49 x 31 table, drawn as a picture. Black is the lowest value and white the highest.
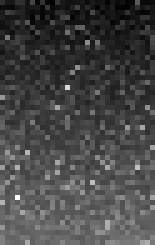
Overall the values sit about 30% of the way up the scale. There are no regular stripes. There is an overall slope up to the bottom. The grain is fine, like static.
